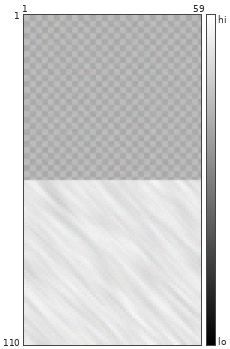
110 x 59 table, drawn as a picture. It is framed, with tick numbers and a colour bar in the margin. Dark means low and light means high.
The table splits into 2 rows of 1 panel. Panel 1,1: high, checkered, faint in contrast. Panel 2,1: very high, slanting down to the right, faint in contrast.
